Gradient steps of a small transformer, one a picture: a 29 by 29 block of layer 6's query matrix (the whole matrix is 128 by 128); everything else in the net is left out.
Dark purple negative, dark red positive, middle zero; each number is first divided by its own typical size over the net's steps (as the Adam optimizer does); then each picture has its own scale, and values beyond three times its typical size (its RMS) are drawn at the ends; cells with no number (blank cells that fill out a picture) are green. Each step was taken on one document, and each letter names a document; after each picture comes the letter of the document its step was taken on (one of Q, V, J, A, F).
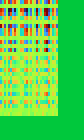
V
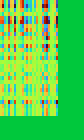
V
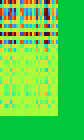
V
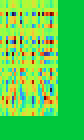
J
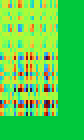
V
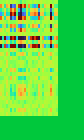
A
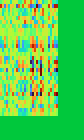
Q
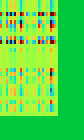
J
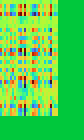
A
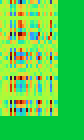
A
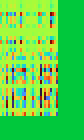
J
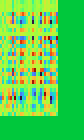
J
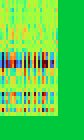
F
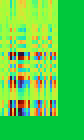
A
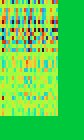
F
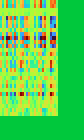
A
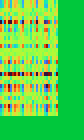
V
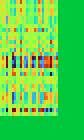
J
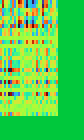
V
